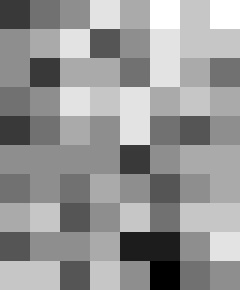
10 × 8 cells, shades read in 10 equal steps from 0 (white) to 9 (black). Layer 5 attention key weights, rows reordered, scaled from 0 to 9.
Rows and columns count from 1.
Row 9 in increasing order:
1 3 4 4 4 6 8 8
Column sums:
47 40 37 32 39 42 33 27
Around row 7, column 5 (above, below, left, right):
7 2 3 6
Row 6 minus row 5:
-3 -1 1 0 6 -1 -3 -1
